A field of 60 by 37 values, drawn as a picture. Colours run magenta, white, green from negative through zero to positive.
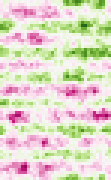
Average level on the scale: 50%. Grain: streaks across. Stripes: horizontal, repeating 7 times. Ninth with the highest average: top right.
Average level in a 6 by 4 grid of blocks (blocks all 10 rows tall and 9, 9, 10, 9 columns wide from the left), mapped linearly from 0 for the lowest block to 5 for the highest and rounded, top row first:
2144 | 2245 | 1232 | 1200 | 1132 | 0132
